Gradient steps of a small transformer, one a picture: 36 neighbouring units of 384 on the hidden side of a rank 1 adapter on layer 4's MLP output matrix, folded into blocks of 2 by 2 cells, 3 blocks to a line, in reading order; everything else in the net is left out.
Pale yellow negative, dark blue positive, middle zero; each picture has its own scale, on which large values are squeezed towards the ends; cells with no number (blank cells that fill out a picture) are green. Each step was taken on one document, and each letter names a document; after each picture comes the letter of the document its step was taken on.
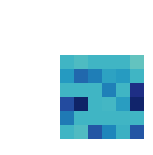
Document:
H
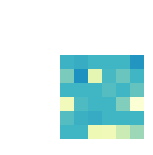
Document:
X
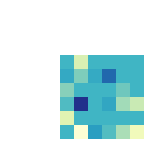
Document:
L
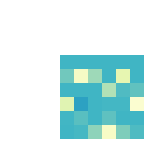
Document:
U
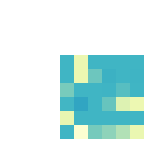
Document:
L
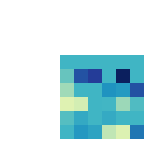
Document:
U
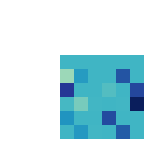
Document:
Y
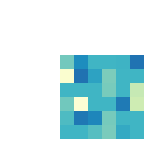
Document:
X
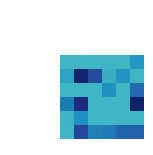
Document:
H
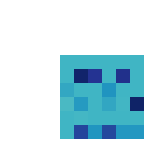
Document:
U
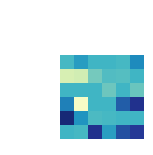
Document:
X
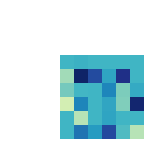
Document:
U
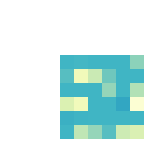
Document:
H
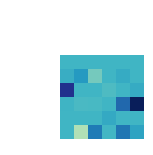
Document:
Y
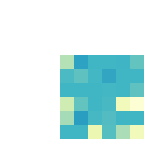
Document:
X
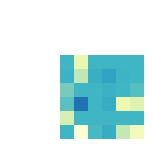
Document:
L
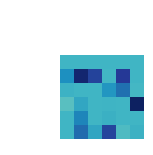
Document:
U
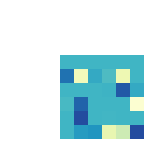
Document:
U
